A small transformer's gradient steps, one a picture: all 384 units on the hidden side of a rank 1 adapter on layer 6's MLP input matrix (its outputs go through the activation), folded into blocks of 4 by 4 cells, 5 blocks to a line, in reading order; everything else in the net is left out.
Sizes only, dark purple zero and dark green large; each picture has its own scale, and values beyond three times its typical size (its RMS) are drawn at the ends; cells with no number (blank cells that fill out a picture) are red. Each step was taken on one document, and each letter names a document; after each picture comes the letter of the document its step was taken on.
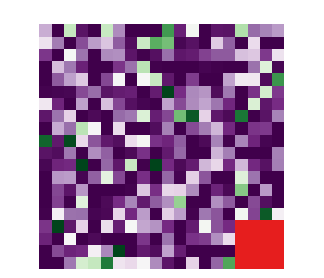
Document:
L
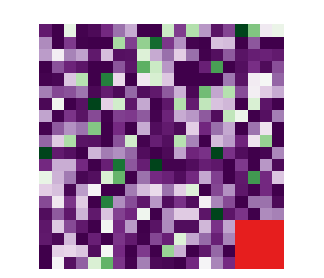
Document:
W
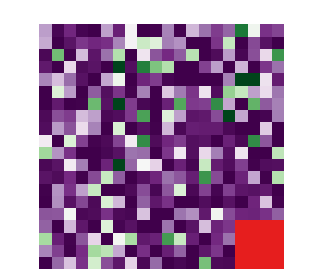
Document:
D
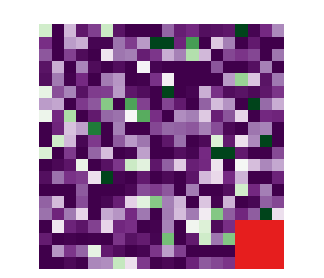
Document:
L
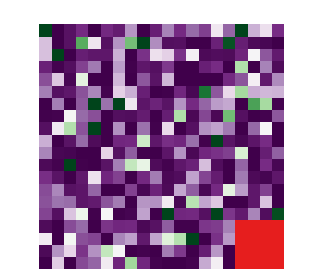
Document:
D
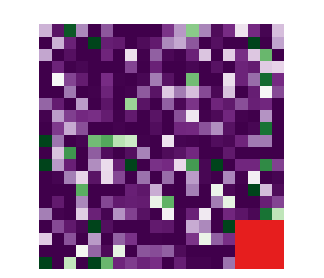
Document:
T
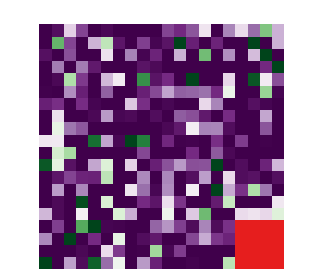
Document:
T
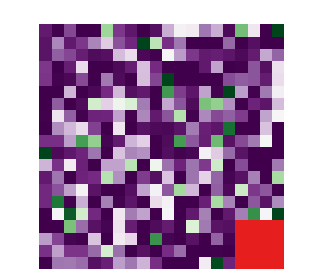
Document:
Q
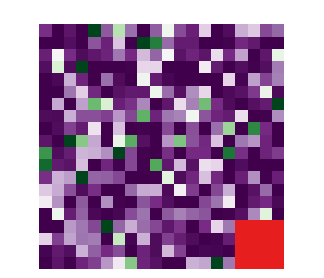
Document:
Q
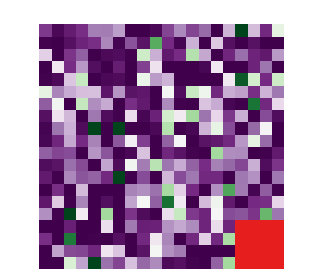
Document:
L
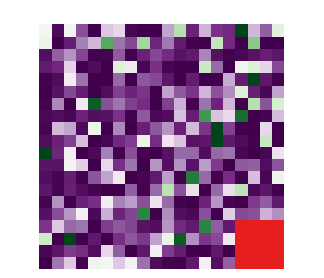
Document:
W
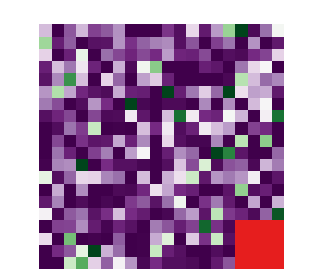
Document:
L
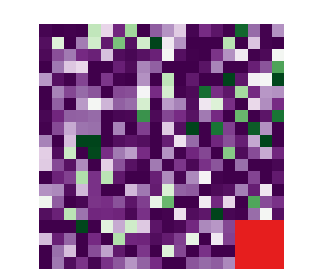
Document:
Q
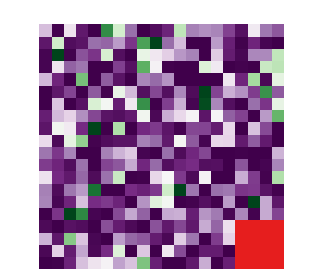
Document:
Q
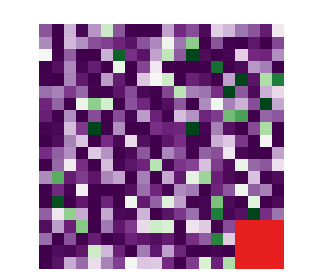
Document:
L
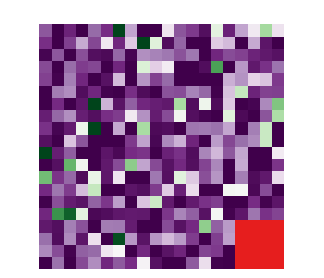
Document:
D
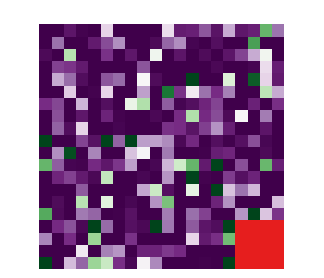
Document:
T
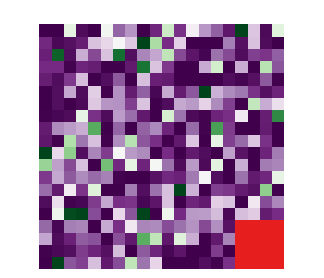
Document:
Q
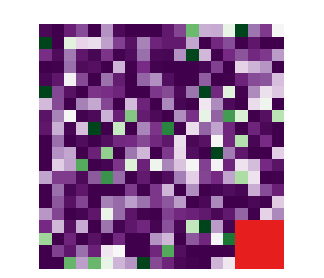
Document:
L
